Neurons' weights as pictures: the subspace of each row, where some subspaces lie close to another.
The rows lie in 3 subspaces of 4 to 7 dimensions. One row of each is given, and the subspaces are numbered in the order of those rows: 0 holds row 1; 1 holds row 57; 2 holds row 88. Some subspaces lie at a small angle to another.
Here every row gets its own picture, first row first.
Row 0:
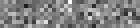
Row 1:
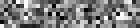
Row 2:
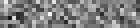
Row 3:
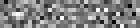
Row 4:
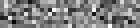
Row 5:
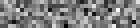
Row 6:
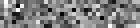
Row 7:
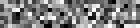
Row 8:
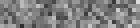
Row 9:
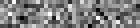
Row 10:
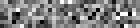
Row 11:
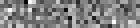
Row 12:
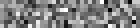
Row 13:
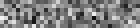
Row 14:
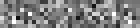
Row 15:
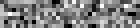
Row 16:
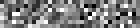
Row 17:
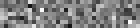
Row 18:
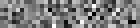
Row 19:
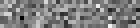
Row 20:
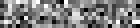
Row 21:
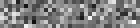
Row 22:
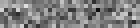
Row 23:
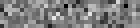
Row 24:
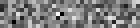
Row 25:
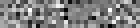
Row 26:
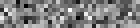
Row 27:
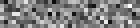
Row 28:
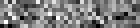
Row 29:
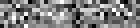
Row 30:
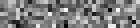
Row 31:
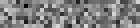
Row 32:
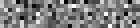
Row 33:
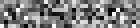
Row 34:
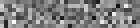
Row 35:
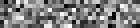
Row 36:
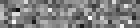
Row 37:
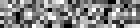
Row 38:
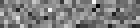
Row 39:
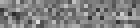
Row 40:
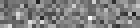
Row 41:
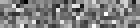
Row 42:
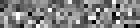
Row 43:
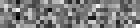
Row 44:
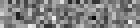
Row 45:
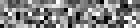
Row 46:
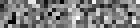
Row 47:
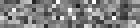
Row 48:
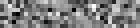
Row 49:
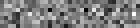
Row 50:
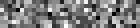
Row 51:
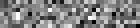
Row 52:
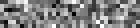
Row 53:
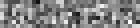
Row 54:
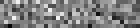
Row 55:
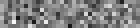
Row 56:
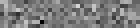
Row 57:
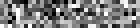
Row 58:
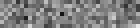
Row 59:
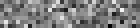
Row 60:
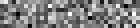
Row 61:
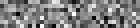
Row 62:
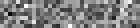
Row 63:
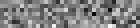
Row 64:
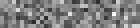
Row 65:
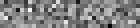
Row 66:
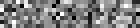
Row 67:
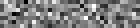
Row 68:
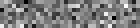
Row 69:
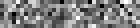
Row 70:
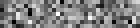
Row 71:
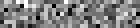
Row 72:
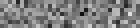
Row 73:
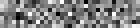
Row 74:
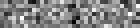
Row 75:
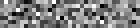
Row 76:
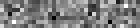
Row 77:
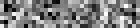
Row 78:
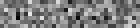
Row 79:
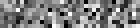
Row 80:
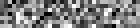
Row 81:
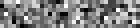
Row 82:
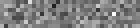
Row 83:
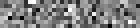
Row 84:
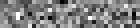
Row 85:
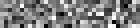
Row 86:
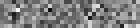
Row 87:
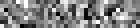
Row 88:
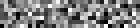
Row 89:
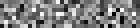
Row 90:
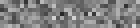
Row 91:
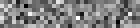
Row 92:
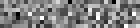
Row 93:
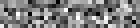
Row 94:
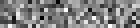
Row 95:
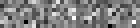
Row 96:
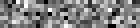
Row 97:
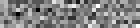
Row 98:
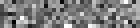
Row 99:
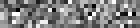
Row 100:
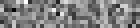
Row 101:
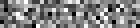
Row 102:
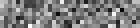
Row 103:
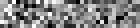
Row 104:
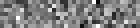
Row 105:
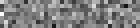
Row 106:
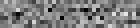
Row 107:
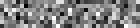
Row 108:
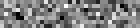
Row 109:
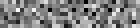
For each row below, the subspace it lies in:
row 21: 2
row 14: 2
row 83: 0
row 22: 2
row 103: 1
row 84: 1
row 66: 0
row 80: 1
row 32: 1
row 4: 0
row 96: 1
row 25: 0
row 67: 1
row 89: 0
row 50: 2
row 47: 1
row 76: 2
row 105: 1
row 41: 1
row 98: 0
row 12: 2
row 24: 0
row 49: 1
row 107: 2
